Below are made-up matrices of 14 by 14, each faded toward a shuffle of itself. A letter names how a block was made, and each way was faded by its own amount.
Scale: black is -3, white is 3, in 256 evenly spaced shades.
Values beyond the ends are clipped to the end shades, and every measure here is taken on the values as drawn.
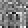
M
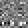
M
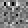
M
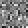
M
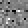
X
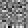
M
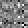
M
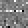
X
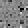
X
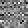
M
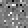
X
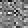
M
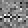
M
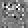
X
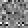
M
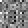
M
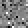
X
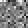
M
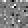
X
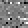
X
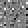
X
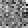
M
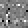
X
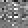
M
